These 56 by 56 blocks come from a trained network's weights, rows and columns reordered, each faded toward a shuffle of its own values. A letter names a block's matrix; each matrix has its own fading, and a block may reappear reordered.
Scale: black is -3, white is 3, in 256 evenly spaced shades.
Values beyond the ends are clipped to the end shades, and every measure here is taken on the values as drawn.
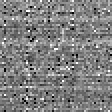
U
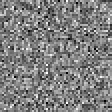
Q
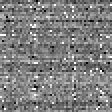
U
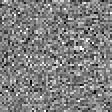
Q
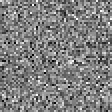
Q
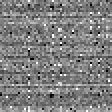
U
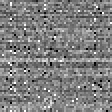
U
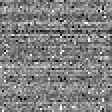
U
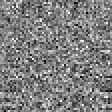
Q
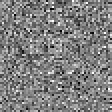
Q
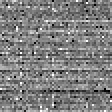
U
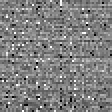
U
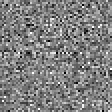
Q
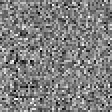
Q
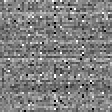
U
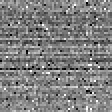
U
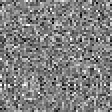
Q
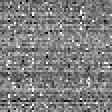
U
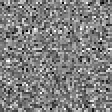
Q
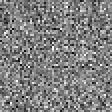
Q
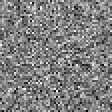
Q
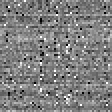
U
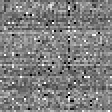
U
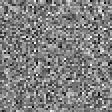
Q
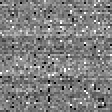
U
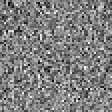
Q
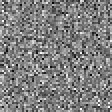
Q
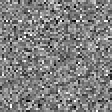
Q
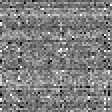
U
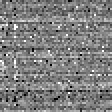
U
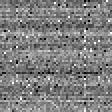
U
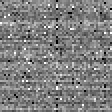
U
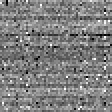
U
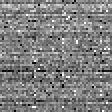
U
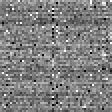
U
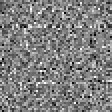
Q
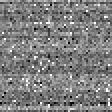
U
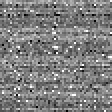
U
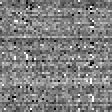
U
